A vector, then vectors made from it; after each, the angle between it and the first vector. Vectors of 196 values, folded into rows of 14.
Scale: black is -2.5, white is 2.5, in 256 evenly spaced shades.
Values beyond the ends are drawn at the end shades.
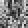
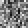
partly aligned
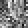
nearly opposite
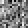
partly aligned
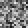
orthogonal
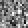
partly opposed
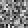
partly aligned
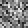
partly opposed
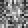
nearly opposite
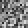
orthogonal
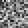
orthogonal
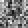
nearly parallel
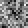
partly aligned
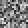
orthogonal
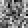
nearly parallel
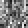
nearly parallel
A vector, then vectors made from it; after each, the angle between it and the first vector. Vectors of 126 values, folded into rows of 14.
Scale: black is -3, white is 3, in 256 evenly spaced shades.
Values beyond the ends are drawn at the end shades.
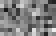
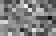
partly aligned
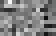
partly aligned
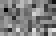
nearly parallel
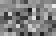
orthogonal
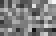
nearly opposite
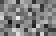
orthogonal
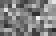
nearly opposite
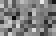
partly aligned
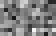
nearly parallel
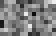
partly opposed
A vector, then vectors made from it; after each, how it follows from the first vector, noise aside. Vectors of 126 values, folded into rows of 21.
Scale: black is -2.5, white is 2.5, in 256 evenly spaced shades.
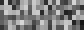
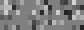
partly zeroed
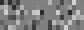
partly zeroed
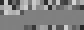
partly zeroed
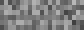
shrunk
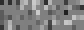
partly zeroed
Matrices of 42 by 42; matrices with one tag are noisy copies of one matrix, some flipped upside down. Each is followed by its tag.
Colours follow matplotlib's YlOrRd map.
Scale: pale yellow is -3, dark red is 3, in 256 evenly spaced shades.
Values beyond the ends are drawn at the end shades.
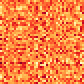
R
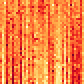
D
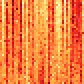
D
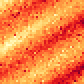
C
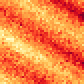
C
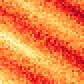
C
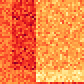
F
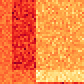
F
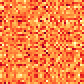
R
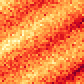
C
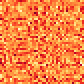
R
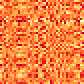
R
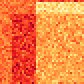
F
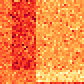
F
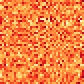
R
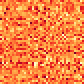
R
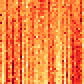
D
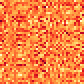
R
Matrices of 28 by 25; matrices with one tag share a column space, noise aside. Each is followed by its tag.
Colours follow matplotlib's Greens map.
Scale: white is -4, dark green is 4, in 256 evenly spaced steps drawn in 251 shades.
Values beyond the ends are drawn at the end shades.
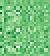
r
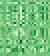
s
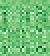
r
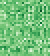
s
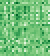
s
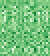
r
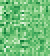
s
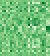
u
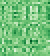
s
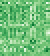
s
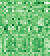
u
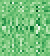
u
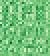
s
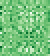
r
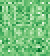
s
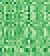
s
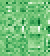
u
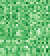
s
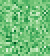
r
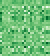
r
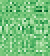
u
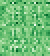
s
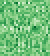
u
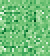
r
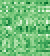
u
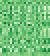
s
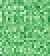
r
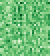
s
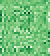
r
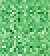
r
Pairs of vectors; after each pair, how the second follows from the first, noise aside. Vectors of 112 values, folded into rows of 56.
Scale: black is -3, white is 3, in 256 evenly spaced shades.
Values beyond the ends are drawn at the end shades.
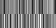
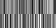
copied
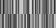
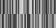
copied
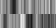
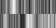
negated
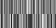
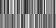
reversed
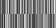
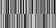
negated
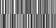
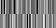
negated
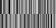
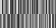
negated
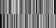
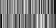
reversed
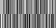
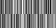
wrapped around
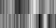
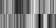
copied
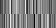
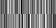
reversed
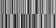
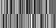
wrapped around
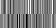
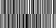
copied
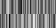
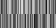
reversed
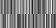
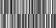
copied
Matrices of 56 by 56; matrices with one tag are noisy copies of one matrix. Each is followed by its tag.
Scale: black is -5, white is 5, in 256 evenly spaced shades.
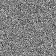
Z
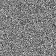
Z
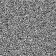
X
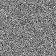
Z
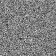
X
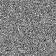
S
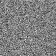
X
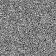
S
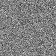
Z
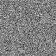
S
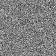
Z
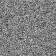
X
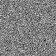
S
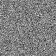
S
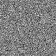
S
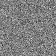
Z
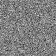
S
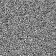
X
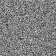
X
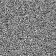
X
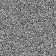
Z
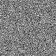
S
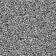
X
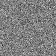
Z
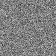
Z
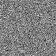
S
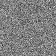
Z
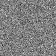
Z
